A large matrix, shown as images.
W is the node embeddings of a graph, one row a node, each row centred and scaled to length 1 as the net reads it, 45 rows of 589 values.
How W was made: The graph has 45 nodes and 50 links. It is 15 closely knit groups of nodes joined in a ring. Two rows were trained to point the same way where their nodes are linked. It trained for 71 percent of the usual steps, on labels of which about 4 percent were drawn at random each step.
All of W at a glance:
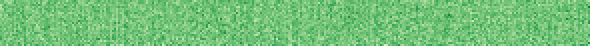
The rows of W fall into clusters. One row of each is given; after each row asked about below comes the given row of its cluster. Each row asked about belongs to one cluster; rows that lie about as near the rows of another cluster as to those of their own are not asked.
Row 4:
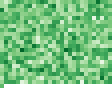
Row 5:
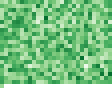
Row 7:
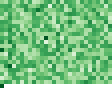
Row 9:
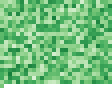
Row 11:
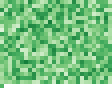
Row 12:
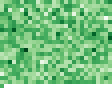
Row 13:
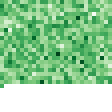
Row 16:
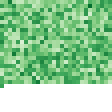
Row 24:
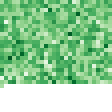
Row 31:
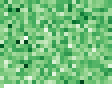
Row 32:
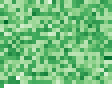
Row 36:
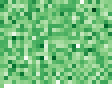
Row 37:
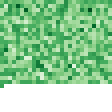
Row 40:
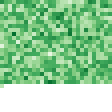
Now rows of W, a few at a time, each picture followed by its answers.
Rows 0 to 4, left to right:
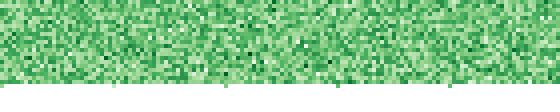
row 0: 32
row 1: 24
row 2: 13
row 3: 32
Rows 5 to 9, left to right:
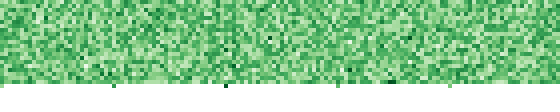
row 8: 5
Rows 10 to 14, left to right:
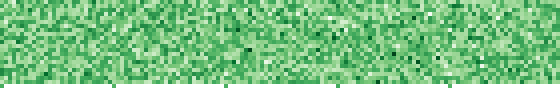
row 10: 9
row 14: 16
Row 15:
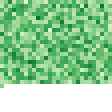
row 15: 11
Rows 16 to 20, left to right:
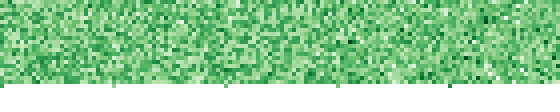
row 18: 9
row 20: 31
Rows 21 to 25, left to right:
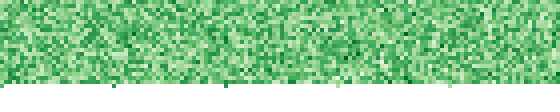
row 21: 7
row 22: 12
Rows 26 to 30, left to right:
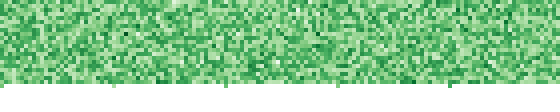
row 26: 13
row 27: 40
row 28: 16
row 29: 40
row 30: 37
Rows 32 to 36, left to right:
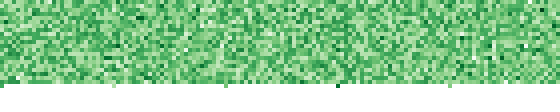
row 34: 31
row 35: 7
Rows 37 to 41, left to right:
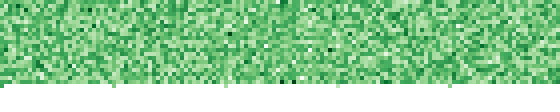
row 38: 36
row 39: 36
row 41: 4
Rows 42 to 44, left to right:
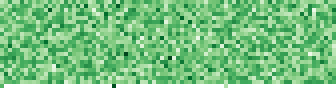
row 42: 11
